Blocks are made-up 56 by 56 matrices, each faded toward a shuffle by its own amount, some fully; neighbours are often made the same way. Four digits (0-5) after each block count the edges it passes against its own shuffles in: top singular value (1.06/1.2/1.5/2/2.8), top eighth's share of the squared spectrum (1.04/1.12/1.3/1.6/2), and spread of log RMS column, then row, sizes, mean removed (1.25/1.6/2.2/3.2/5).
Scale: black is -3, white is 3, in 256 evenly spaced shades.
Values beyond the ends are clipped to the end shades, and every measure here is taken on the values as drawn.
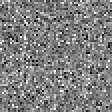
2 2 0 0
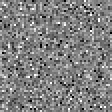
2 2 0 0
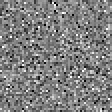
2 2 0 0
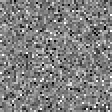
0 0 1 0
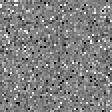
0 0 0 0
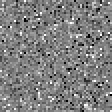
0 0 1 0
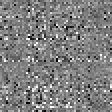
2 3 3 3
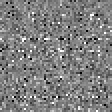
1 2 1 2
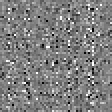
2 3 3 2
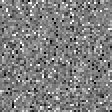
0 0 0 0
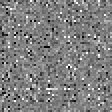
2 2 2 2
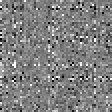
2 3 3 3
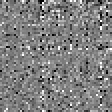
2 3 3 3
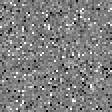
0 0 0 0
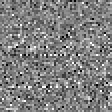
1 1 0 2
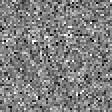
0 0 0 1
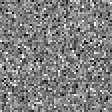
0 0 0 0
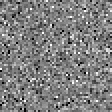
0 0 0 0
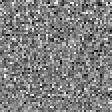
1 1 0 2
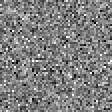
0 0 0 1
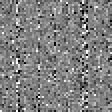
3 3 3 0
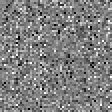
2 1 1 0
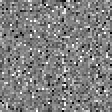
1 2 1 0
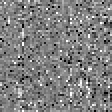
2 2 2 0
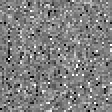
1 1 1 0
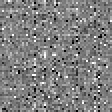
3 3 2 1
